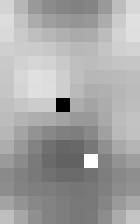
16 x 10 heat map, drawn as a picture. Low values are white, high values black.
Roughest part: centre. Lone odd cells: 2, 1 higher and 1 lower than their neighbours. Stripes: none. Calmest part: middle right.
